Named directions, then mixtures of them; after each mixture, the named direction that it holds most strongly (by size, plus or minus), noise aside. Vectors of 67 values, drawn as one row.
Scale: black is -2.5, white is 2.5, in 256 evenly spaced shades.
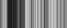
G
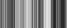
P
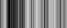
G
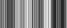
P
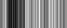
G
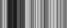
G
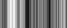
G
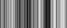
P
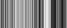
P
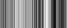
P
